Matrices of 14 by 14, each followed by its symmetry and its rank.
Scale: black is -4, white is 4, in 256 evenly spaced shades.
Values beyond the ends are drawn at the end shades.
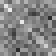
symmetric, full rank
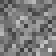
symmetric, full rank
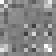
symmetric, rank three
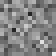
symmetric, full rank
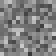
neither, full rank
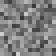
neither, full rank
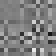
antisymmetric, rank two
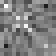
symmetric, rank three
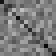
symmetric, full rank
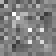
symmetric, rank three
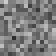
neither, full rank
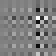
neither, rank one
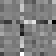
antisymmetric, rank two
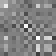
symmetric, rank three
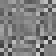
antisymmetric, rank two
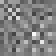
symmetric, rank three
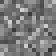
symmetric, full rank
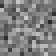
neither, full rank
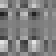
neither, rank one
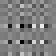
neither, rank one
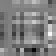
antisymmetric, rank two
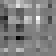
antisymmetric, rank two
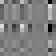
neither, rank one
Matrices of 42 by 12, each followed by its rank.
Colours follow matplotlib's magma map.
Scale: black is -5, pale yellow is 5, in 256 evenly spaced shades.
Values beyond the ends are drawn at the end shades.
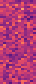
full rank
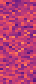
full rank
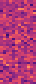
full rank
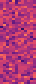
full rank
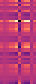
one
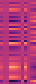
one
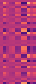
one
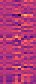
two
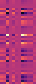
one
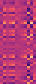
two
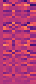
two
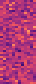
full rank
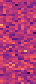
full rank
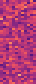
full rank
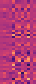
two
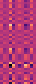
one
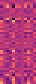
two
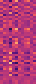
two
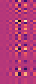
one
